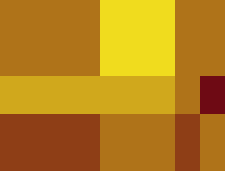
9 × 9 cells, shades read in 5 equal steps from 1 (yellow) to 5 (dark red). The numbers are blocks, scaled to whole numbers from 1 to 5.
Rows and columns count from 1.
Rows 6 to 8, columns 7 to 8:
2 3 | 3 4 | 3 4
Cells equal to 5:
2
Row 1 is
3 3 3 3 1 1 1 3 3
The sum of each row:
21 21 21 21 22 22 32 32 32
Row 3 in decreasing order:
3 3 3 3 3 3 1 1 1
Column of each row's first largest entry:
1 1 1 1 9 9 1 1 1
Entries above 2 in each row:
6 6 6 6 2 2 9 9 9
